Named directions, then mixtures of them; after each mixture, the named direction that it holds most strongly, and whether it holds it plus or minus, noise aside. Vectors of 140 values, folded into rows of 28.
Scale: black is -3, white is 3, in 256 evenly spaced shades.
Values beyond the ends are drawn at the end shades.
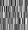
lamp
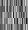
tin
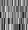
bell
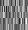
lamp, plus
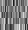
bell, minus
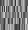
lamp, plus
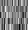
bell, plus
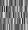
lamp, plus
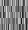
lamp, minus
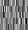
lamp, minus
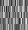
lamp, plus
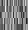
tin, plus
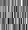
tin, minus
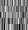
bell, plus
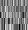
bell, plus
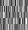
lamp, plus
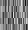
tin, minus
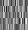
lamp, plus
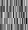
tin, plus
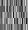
tin, plus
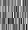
tin, minus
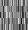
bell, plus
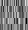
tin, plus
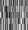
bell, minus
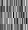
tin, plus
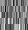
bell, minus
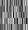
tin, plus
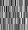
lamp, plus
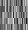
tin, plus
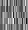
tin, plus
